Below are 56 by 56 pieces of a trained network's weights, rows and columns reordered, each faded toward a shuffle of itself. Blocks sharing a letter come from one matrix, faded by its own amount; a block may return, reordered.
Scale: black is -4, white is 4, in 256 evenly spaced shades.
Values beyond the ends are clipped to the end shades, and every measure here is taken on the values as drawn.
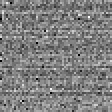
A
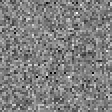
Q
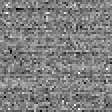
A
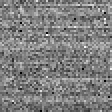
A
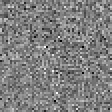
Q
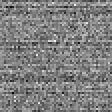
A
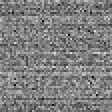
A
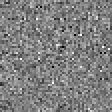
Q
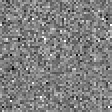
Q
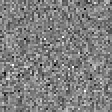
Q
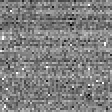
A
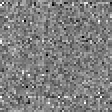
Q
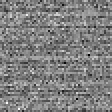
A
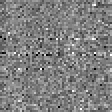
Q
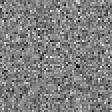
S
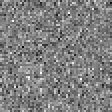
S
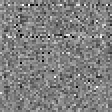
Q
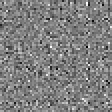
S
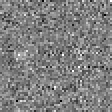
Q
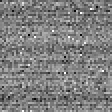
A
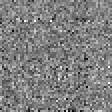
Q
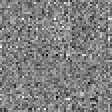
Q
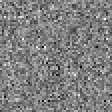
Q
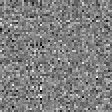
S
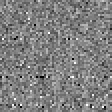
Q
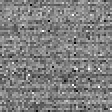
A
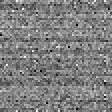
A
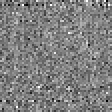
Q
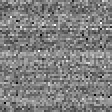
A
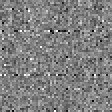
Q
